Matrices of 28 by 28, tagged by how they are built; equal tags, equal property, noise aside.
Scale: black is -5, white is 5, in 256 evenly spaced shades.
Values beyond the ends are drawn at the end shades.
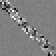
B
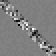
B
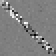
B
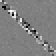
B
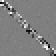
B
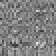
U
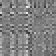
U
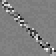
B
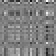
U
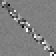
B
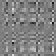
U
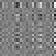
U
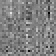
U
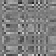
U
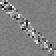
B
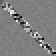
B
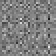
U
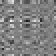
U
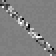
B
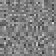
U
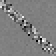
B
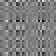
U
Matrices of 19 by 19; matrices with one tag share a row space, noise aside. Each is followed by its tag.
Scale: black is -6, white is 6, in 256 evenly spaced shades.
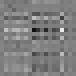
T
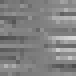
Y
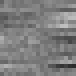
Y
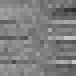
Y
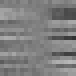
Y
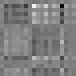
T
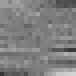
Y
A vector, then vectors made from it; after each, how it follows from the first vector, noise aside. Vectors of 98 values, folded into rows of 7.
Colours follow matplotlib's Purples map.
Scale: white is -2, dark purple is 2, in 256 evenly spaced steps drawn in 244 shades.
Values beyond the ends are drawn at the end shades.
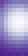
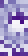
sign-scrambled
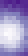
reversed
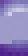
partly zeroed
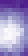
reversed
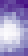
reversed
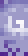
partly zeroed
